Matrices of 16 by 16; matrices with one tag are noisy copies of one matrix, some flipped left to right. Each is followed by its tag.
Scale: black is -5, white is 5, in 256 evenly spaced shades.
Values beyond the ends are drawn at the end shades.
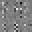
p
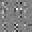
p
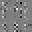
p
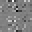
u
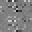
u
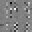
p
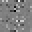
u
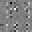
p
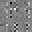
p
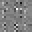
p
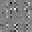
p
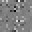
u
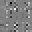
p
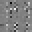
p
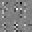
p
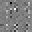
p
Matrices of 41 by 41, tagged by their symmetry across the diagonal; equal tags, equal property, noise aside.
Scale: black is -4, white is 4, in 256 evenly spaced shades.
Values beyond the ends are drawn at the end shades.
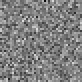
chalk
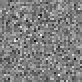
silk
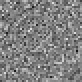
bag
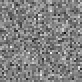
chalk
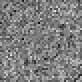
bag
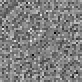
bag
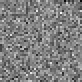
chalk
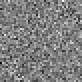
silk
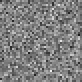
chalk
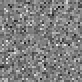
silk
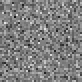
silk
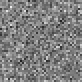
bag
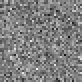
silk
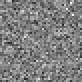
chalk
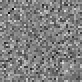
bag
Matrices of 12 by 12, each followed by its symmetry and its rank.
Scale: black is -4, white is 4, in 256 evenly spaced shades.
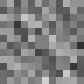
antisymmetric, full rank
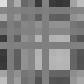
symmetric, rank one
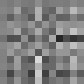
antisymmetric, rank two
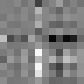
antisymmetric, rank two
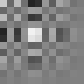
symmetric, rank one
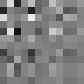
antisymmetric, rank two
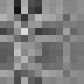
neither, rank two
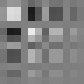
symmetric, rank one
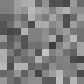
antisymmetric, full rank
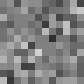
antisymmetric, full rank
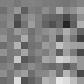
neither, rank two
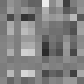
neither, rank two
